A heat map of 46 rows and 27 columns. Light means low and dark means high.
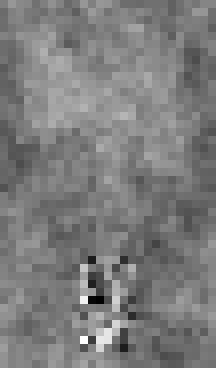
An odd patch, rougher than its surroundings, sits in the bottom middle. Neither half mirrors the other. Values change most from cell to cell in the bottom middle. On average the colour sits 50% of the way up the scale. A few values lie far out on both sides of the bulk.
